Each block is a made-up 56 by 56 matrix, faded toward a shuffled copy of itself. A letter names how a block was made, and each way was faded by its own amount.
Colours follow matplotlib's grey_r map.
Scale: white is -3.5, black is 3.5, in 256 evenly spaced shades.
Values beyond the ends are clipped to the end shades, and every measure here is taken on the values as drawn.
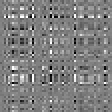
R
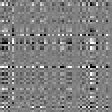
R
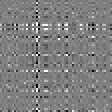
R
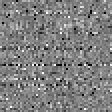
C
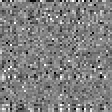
C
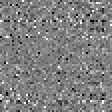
C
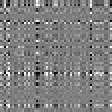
R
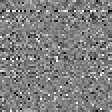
C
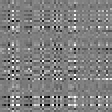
R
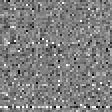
C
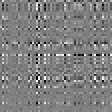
R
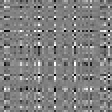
R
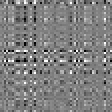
R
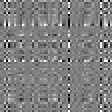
R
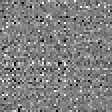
C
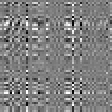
R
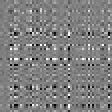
R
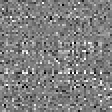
C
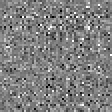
C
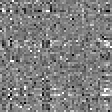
C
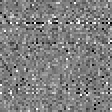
C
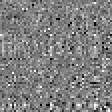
C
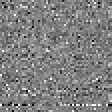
C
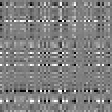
R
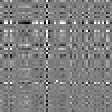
R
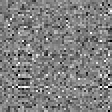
C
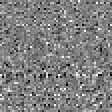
C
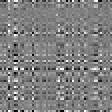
R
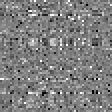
C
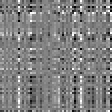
R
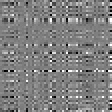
R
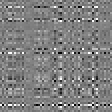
R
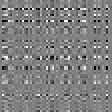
R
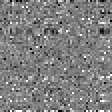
C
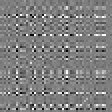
R
